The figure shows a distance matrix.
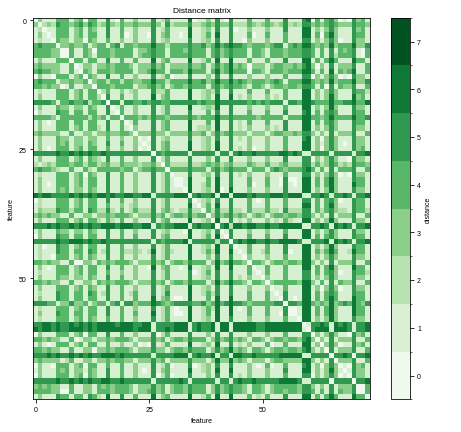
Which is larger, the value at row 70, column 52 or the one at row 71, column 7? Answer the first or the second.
the first
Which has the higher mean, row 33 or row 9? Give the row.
9
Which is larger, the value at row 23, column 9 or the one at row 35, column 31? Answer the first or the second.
the first
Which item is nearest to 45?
56
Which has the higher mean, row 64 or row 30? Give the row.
64
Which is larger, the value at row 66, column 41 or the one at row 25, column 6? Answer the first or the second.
the second
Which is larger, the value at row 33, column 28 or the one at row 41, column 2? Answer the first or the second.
the first
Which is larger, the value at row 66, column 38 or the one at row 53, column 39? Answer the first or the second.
the second
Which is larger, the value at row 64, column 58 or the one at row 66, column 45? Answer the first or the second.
the second
